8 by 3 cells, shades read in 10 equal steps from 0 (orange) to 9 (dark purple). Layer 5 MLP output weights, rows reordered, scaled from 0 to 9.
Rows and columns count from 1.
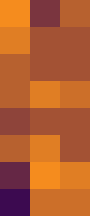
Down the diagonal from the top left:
0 4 4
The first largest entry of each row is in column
2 2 2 1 1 3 1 1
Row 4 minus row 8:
-6 -1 0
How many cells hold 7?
1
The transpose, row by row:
0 1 3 3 5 3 7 9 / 6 4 4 1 4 1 0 2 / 3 4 4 2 4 4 1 2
